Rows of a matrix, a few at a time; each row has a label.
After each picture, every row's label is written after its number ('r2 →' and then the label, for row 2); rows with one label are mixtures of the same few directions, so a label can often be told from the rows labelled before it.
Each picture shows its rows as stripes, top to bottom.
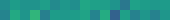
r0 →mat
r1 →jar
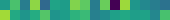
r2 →jar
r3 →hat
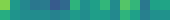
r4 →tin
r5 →tin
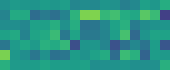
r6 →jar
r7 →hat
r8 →mat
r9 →mat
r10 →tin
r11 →tin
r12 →hat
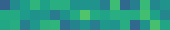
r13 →tin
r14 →hat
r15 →mat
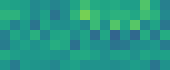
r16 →hat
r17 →hat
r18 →jar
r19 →jar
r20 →tin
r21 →hat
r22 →mat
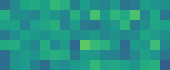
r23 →tin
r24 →jar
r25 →mat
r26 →tin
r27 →mat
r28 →tin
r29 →hat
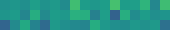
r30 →tin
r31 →jar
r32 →hat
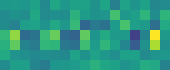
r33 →jar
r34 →tin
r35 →mat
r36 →mat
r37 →mat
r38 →tin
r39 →hat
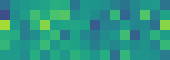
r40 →tin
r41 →tin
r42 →hat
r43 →mat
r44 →hat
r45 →jar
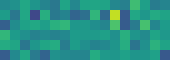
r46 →mat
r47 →jar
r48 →tin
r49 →tin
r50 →mat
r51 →hat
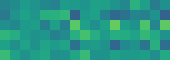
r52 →mat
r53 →tin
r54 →tin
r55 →hat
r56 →tin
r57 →hat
